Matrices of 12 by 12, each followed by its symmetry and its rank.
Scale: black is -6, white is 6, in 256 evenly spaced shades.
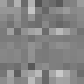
neither, rank two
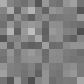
symmetric, rank two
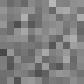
antisymmetric, full rank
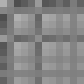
symmetric, rank one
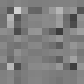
neither, rank two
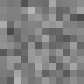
antisymmetric, full rank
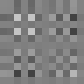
symmetric, rank one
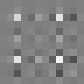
symmetric, rank one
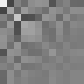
symmetric, rank two
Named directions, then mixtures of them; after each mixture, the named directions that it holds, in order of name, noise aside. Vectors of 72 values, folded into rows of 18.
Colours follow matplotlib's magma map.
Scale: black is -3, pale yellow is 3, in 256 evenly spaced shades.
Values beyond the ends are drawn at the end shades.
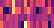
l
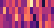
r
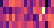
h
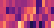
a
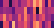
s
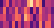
r, s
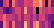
l, s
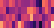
a, s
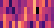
a, s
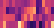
a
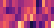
a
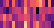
l, s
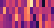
r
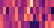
a, r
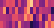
a, r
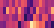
a, r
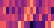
a, r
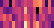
l, s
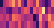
h, r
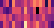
l, s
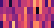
s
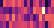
h
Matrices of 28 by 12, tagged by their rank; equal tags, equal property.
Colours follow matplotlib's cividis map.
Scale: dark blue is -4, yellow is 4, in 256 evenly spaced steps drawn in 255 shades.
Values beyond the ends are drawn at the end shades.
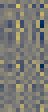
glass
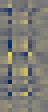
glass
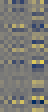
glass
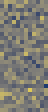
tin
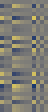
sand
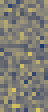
tin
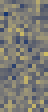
tin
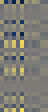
sand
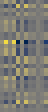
sand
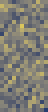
tin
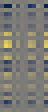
sand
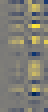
glass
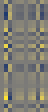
sand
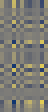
sand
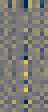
glass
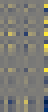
sand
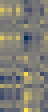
glass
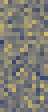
tin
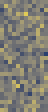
tin
